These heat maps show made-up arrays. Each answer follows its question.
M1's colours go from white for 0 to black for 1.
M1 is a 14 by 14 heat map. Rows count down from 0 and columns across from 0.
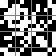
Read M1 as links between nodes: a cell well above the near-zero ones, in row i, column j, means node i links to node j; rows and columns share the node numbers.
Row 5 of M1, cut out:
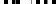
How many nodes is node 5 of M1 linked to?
6
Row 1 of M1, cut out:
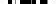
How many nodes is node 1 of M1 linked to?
7
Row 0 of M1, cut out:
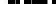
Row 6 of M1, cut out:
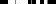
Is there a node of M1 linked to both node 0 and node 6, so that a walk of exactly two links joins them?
yes
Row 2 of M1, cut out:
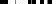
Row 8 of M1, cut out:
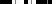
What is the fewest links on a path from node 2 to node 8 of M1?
1
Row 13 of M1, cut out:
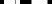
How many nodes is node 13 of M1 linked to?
5
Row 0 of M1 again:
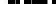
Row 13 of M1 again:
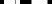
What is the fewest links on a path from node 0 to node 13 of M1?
1
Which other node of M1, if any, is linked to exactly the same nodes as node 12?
node 0
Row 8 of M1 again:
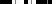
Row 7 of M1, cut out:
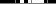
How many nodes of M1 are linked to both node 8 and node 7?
6
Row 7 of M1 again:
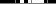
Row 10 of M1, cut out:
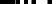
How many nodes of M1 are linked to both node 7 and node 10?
7
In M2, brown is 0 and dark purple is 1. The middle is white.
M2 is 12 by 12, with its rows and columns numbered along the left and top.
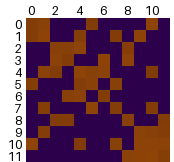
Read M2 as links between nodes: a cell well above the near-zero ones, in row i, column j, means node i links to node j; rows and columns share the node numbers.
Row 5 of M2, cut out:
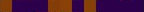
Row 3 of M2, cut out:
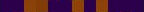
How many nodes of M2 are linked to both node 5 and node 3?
4
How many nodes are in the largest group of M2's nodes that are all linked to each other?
5
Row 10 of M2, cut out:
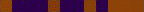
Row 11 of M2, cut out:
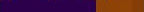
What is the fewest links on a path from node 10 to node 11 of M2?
2
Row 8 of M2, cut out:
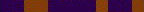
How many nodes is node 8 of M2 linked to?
8
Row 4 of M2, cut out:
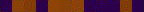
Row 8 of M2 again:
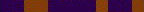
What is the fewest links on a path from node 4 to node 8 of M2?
1
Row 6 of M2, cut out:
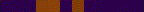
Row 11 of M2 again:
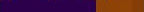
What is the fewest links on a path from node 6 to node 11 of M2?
1
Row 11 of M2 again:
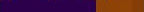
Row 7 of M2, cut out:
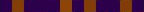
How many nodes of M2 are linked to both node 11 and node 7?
5
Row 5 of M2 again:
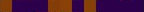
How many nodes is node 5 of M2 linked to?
8
